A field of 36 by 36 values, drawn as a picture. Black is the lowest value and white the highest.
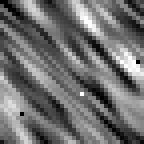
Histogram: bell-shaped. Lone odd cells: 3, 1 higher and 2 lower than their neighbours. Slope: none. Roughest part: middle right. Ninth with the highest average: middle right. Odd rows or columns: none.
